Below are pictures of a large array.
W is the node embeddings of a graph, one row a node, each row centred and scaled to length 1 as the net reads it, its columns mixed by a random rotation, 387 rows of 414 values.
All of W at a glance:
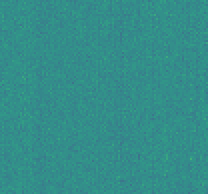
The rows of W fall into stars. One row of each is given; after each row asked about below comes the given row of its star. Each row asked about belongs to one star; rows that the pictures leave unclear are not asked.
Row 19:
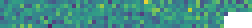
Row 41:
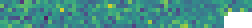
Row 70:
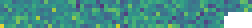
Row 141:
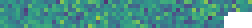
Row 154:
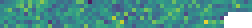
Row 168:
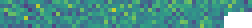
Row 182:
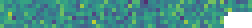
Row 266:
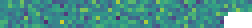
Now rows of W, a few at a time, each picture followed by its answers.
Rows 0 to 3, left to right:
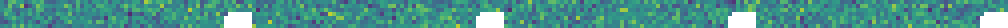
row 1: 41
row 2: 70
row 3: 41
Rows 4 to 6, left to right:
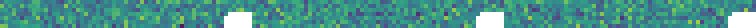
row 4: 266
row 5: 19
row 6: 168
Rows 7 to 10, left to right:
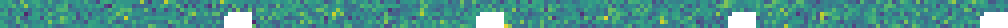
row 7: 266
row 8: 182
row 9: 266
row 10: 19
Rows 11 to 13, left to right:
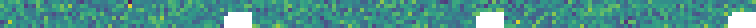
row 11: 168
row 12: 70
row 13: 41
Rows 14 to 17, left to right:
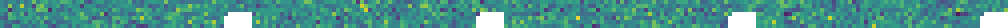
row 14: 154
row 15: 182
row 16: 70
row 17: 70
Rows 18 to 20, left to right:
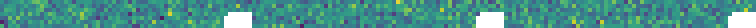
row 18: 154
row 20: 168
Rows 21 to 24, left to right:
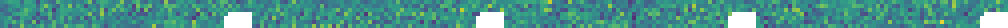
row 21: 182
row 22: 19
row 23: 154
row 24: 168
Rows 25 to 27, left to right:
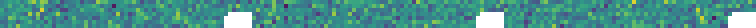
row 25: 154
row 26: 168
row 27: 141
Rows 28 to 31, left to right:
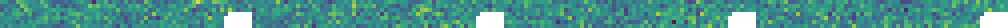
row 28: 19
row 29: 182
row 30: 19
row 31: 182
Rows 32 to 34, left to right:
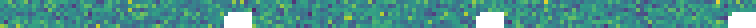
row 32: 70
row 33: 266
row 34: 154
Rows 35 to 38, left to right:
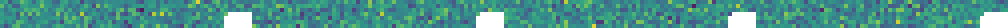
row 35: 19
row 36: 266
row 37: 141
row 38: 154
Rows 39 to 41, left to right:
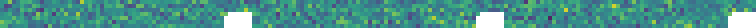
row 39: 70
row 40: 154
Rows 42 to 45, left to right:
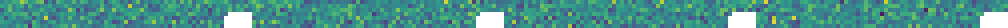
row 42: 168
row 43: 19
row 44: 168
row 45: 70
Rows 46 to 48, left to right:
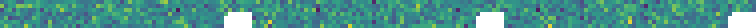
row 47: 41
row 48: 168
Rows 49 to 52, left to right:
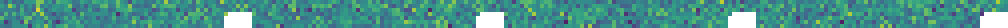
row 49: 168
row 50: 168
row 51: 19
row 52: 266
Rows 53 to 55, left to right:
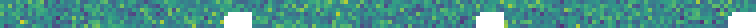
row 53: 154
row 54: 141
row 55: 266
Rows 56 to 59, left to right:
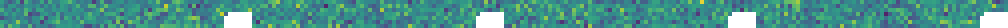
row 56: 41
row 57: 19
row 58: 19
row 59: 154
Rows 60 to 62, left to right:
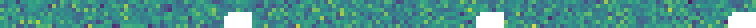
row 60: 141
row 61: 182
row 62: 41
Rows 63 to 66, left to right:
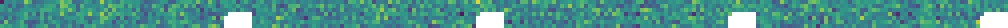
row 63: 182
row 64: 168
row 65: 154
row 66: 182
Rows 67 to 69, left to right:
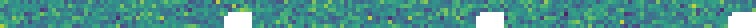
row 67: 70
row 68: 141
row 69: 19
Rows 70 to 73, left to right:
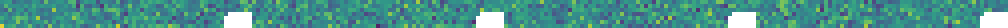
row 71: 41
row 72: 154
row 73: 19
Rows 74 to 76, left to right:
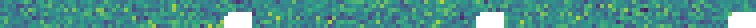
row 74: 182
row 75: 168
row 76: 70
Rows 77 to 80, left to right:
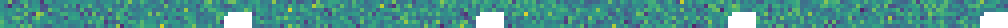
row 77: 70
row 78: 168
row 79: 19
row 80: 168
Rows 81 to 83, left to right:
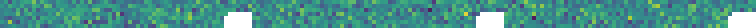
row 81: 19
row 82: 141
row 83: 19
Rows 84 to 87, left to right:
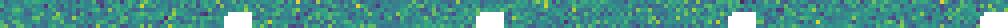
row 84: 70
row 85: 41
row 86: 154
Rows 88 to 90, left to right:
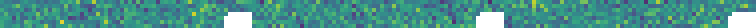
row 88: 141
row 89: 41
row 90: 154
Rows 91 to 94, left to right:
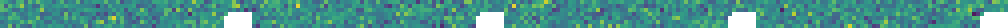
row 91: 154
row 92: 19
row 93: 154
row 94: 141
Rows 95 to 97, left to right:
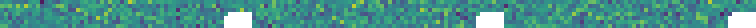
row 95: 266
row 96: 168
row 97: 141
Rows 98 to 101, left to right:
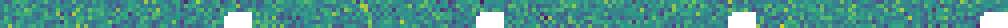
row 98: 19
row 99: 41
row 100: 168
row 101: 266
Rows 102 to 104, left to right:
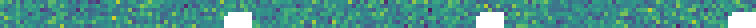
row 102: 70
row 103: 141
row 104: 154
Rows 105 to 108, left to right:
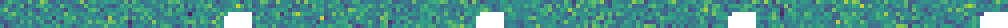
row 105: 154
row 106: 182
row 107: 141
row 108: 141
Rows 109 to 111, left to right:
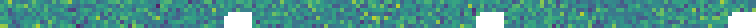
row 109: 266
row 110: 168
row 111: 19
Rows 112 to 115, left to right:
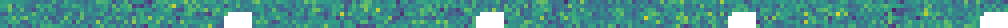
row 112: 168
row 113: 182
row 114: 154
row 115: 182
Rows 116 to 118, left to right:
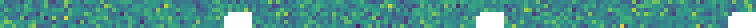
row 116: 41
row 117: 182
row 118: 70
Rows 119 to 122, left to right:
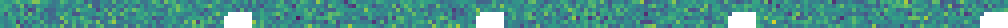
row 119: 154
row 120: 41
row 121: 182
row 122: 70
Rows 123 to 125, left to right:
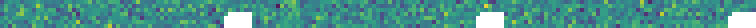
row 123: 168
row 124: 154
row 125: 182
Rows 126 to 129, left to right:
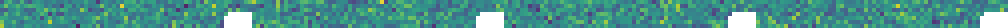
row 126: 266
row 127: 70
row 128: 168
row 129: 70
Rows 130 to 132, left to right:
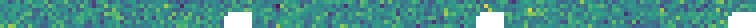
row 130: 41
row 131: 141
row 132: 19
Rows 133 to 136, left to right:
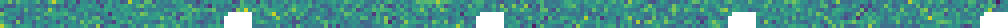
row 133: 70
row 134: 168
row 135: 168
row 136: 154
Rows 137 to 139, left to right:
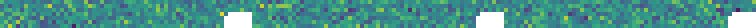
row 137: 41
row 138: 266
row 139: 141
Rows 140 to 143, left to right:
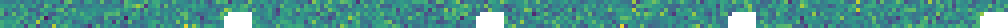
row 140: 41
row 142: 70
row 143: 41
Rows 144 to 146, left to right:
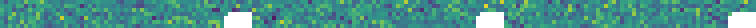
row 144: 154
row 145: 141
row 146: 266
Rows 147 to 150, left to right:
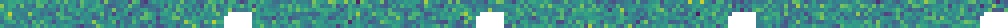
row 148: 141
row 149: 19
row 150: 154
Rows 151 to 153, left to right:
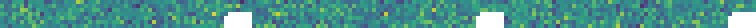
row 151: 154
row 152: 182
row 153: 154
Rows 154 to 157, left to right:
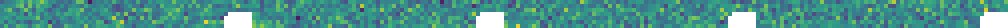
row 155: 41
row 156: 41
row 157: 168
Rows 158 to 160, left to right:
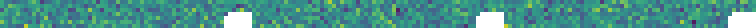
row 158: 266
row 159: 141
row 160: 266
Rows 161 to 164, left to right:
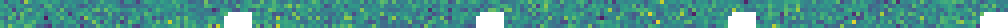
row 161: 41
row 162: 266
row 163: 154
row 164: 154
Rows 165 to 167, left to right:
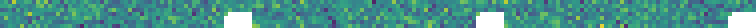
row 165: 19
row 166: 266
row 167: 70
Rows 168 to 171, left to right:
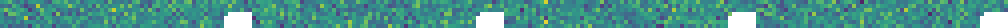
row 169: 154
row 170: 154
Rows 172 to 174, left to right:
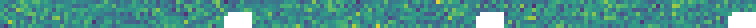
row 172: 19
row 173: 141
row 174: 182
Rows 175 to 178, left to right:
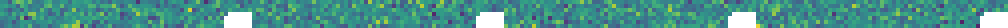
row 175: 19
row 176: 168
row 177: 41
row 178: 266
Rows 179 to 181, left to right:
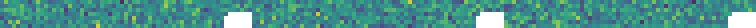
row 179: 168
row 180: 154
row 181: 70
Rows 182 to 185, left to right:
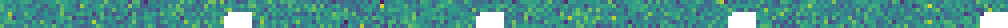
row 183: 19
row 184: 19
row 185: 182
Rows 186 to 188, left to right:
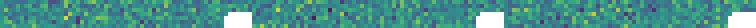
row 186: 141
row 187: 41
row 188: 182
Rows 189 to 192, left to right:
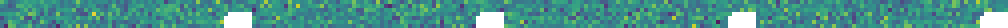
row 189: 19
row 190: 168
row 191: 70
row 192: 182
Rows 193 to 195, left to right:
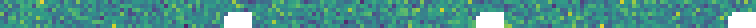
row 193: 154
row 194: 19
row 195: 70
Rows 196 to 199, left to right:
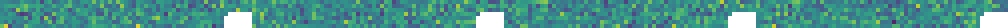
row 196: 266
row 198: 154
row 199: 154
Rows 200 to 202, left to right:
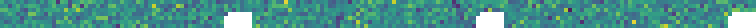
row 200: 141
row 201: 266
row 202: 41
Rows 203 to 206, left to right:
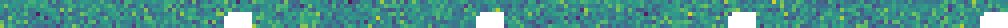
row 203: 41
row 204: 70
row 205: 182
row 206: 19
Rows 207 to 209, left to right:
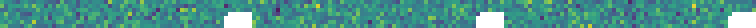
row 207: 266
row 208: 141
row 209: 19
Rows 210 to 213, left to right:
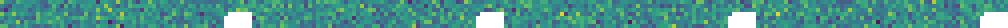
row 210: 70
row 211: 19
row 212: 19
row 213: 41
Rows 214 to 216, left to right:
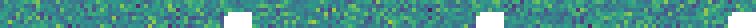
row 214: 168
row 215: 266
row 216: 141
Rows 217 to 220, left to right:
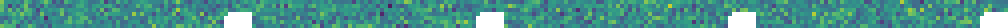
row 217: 41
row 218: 154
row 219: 266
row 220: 19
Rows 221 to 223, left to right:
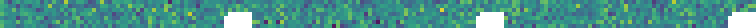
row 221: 41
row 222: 19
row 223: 168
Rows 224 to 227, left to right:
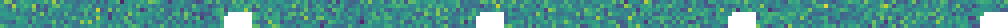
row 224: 70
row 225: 70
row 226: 266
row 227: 168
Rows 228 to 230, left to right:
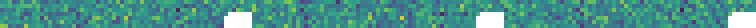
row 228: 266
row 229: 154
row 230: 266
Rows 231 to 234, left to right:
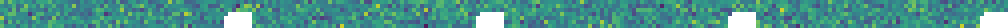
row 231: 70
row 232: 141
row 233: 154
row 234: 41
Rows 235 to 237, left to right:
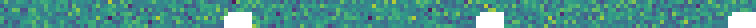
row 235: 141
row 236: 266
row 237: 266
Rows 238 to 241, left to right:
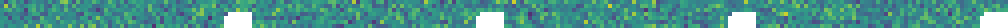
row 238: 141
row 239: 41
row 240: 70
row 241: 19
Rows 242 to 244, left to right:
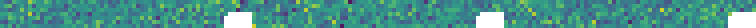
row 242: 154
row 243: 70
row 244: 19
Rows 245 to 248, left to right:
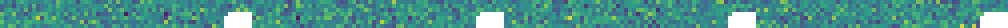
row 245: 70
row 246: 41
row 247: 154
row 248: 41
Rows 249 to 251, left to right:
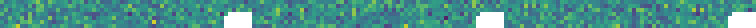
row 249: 154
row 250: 182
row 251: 154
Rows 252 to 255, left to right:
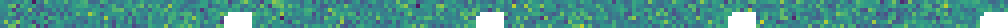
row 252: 41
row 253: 19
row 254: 19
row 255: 182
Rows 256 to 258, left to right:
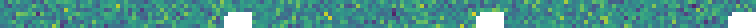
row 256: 182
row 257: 41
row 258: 141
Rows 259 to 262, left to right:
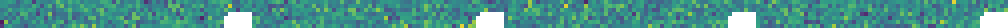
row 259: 182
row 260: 182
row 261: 182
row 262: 19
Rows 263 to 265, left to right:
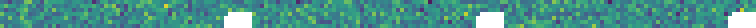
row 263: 41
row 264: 141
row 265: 141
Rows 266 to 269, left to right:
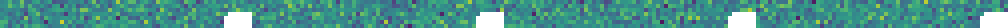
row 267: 154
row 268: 70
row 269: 266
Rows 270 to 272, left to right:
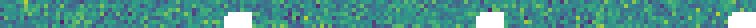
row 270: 19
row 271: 41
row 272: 266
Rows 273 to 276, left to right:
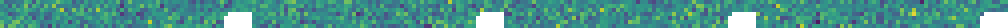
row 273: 41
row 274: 154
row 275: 182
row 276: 19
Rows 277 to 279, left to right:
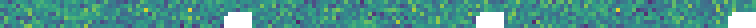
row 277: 19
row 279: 182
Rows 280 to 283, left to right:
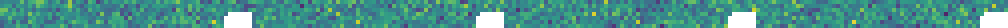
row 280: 154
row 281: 141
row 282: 182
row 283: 154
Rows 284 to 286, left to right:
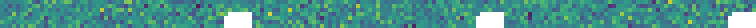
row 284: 41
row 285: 141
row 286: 154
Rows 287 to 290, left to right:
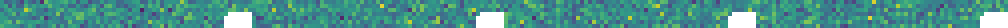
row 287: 41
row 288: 168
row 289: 70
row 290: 70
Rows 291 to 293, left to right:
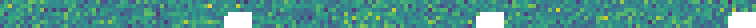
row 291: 154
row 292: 266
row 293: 266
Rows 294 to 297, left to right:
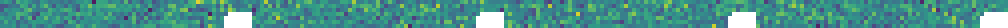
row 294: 182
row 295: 182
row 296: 266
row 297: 19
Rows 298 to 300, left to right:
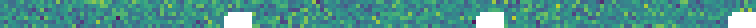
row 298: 168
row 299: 70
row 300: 70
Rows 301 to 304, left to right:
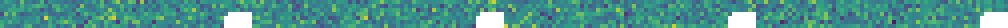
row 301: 266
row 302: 266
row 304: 182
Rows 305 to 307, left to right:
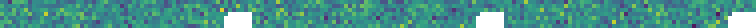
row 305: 19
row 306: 182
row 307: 19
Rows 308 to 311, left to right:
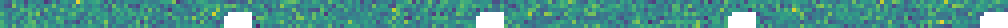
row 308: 141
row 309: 154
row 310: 182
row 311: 168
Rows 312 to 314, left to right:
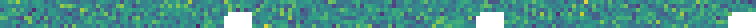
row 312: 168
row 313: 154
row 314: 154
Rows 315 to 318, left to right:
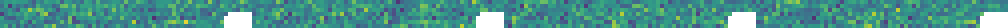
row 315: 182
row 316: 182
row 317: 19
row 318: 154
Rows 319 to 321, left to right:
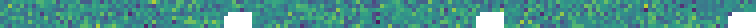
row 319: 154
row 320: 19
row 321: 41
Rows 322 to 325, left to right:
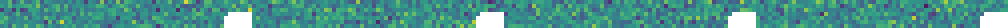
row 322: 266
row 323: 19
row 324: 141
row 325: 141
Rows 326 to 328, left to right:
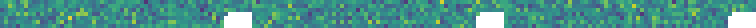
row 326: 182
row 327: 168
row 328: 168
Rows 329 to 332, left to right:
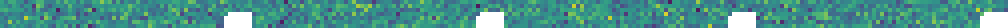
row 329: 168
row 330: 182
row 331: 19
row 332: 154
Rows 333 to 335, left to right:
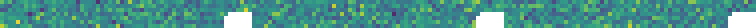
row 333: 70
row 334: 182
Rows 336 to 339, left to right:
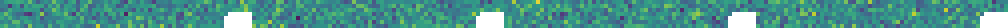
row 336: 70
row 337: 41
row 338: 266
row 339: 19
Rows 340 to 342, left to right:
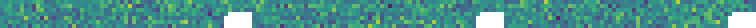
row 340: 168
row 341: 168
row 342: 154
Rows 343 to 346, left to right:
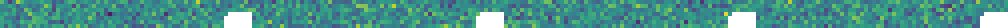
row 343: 19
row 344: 41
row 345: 41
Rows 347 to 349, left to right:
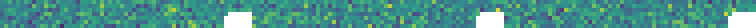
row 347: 182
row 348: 70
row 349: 41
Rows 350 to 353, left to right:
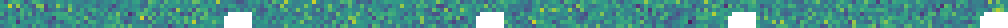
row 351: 141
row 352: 141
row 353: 70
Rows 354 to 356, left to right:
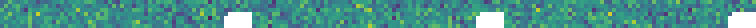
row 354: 141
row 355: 41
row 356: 141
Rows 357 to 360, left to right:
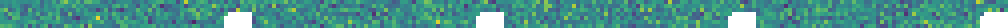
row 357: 141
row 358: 154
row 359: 154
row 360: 182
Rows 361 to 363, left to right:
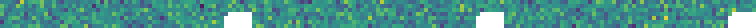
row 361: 154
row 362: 141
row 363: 168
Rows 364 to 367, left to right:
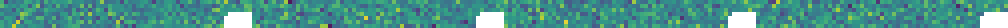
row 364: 41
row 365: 266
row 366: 70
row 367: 266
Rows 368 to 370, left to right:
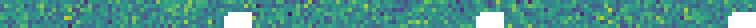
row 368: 168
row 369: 182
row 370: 266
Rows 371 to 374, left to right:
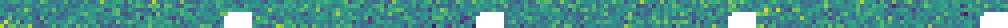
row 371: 41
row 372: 266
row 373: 168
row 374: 168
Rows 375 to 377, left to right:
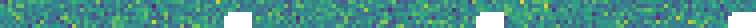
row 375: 154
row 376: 182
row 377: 154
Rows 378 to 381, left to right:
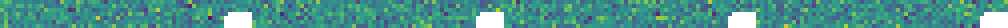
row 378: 141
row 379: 41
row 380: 266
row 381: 141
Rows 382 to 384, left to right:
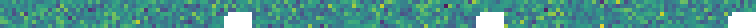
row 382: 141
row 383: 168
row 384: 70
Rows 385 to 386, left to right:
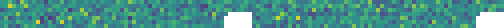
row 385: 266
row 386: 168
